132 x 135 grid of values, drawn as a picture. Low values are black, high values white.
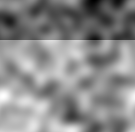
The bottom left is the ninth with the highest average. There are no regular stripes. A horizontal seam about 30% of the way down splits the table, and the bottom part is higher. There are no lone odd cells. The ninth with the lowest average is the top right.
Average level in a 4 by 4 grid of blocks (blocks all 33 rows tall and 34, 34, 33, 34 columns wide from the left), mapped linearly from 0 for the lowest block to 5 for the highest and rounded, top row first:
1 1 0 0 | 3 4 3 3 | 4 4 3 3 | 5 4 2 3
